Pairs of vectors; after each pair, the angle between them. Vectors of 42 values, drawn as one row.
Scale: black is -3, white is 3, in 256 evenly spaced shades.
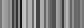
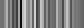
nearly parallel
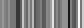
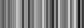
nearly opposite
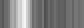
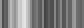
nearly parallel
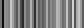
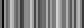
nearly parallel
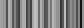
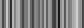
partly opposed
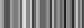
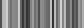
partly opposed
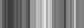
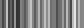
partly aligned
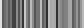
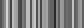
partly opposed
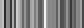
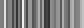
partly opposed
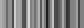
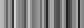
nearly parallel
